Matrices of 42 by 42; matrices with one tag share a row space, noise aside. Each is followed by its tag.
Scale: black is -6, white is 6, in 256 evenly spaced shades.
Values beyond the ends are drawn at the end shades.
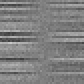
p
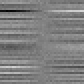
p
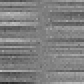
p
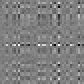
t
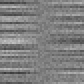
p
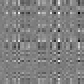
t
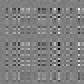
t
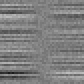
p
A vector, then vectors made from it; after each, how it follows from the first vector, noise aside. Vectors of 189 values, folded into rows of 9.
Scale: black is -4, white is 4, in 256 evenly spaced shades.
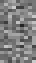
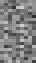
negated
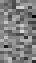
negated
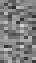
negated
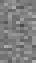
shrunk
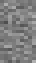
shrunk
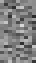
negated
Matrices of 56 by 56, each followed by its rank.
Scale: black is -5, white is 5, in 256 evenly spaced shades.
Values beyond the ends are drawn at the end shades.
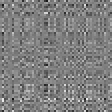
three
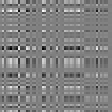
one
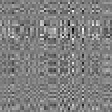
three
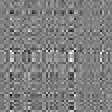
three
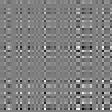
one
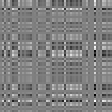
one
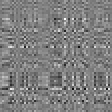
three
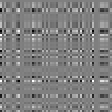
one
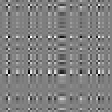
one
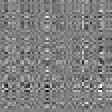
three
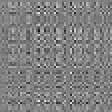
three
